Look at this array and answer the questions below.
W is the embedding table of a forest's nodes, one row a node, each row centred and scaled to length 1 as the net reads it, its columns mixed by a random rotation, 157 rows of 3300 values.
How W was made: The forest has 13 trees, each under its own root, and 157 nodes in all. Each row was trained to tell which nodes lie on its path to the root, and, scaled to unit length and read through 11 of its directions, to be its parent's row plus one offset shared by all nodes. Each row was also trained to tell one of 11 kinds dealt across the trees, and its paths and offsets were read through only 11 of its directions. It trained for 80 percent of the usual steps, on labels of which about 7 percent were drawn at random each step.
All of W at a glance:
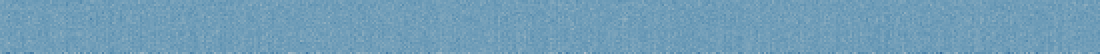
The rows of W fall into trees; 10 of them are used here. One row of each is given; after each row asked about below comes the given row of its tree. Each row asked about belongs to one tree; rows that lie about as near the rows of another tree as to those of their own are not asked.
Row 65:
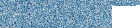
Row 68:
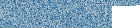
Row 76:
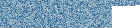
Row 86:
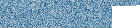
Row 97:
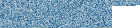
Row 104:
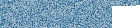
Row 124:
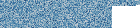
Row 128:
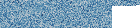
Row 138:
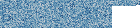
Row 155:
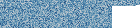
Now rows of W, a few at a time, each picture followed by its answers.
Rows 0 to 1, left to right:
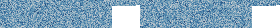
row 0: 76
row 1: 97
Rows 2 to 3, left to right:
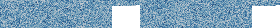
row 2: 128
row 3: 65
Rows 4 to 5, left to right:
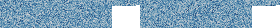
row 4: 68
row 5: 65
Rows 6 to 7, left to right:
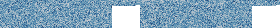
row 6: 65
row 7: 128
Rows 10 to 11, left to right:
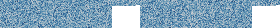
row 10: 65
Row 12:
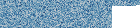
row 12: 128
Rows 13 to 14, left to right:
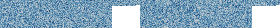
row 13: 97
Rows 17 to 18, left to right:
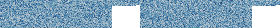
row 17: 68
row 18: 97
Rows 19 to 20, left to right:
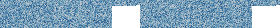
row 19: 128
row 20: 86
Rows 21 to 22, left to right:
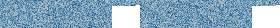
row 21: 65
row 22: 104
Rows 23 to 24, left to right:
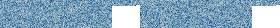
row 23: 128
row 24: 104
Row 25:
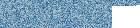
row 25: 128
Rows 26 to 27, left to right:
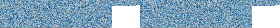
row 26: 104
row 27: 76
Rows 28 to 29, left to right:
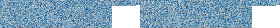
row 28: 86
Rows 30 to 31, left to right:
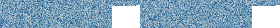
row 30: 155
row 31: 86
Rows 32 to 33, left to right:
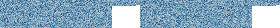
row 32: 65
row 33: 68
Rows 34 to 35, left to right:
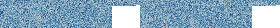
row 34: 138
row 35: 68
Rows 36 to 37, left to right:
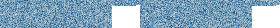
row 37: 76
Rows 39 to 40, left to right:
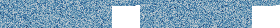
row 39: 97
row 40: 68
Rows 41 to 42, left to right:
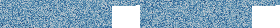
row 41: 155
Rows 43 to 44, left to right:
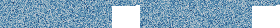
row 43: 138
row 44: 155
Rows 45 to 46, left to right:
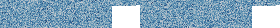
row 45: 104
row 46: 128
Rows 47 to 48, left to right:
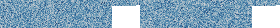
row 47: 86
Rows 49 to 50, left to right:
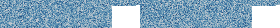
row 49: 97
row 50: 97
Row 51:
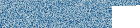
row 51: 104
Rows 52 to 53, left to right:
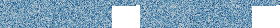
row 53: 138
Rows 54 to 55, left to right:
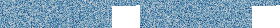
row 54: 138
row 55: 104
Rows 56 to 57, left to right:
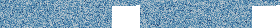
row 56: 68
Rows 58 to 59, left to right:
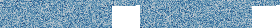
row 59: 104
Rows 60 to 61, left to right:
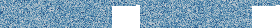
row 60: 138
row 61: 138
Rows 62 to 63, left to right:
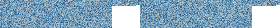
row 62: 104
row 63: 97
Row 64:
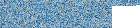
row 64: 104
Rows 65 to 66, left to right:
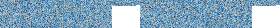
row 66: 68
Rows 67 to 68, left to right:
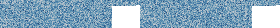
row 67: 86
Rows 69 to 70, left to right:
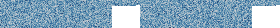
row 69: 65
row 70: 155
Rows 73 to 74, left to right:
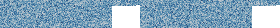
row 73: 104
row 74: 68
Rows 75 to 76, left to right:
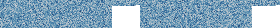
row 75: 97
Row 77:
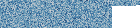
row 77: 138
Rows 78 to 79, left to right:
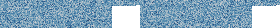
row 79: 128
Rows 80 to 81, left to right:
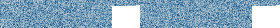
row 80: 97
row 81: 68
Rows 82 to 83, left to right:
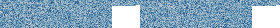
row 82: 155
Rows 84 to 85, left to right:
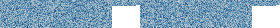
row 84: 65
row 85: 97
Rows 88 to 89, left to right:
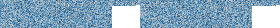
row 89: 68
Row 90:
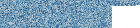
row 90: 97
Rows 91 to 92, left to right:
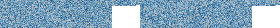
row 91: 86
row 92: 138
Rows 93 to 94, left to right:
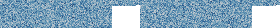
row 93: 86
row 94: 128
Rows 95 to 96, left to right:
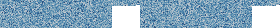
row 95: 68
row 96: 86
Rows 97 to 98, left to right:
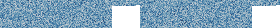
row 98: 104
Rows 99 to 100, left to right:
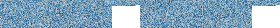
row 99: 138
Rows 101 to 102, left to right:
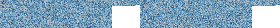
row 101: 68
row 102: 104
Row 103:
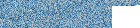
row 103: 97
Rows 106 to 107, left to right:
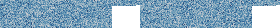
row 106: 138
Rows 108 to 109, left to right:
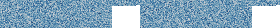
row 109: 138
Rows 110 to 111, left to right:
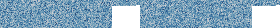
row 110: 86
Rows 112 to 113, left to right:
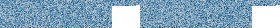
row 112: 155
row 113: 138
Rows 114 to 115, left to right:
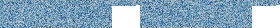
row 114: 138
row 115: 68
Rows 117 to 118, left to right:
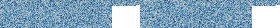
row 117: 128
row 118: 124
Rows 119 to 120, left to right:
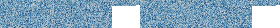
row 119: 86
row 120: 86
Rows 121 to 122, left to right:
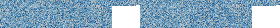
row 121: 86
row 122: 138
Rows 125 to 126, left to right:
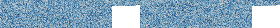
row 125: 104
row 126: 128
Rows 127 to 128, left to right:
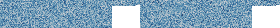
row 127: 155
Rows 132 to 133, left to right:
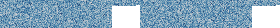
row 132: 65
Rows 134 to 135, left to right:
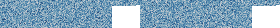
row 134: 104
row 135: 128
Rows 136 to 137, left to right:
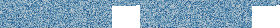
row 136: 128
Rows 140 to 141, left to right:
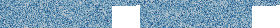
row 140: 104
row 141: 128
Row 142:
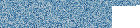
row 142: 86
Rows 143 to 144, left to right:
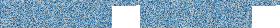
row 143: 86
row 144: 138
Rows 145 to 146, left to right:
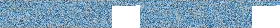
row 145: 68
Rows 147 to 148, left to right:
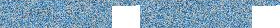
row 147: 68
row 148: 128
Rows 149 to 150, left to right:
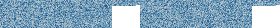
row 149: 86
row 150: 128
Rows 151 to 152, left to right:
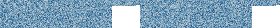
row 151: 104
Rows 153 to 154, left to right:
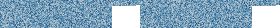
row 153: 68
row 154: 86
